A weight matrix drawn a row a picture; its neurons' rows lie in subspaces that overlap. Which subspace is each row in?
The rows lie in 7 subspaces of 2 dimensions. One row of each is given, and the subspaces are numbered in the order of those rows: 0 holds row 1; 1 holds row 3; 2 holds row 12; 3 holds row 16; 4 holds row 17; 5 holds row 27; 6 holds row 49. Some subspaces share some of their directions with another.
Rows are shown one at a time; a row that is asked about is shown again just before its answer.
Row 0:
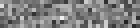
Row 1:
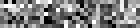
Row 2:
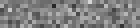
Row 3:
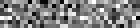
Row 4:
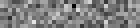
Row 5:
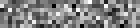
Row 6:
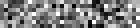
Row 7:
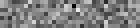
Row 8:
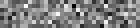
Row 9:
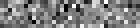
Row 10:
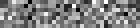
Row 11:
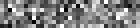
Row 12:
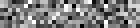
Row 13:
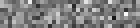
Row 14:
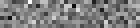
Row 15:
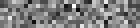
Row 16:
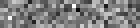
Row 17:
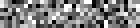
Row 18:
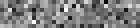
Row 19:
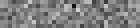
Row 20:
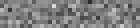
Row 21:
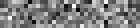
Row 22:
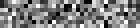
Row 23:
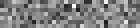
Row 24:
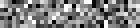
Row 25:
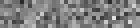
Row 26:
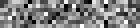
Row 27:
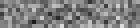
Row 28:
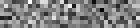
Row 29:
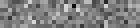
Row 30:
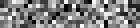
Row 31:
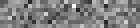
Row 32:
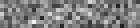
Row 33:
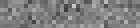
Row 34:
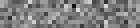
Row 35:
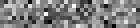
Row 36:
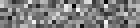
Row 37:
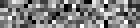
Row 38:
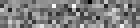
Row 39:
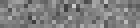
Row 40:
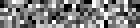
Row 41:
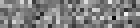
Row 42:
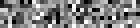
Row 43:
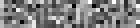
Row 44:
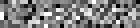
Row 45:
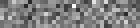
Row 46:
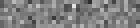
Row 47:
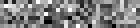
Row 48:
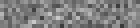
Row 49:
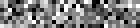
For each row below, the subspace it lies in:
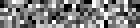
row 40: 4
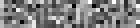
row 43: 4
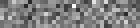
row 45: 5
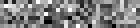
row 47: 0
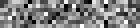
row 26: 0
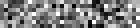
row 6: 3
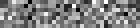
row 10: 5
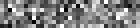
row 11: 6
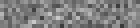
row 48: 5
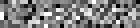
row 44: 5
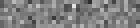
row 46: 4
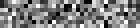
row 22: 2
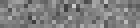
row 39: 6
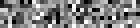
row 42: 2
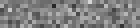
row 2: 1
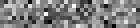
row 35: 0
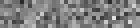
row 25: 2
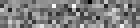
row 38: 1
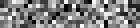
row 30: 2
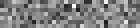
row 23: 3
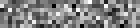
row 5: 1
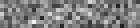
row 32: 5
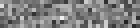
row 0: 3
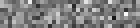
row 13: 2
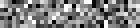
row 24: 4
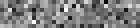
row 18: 6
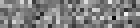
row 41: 2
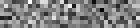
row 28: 1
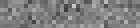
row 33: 6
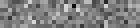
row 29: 6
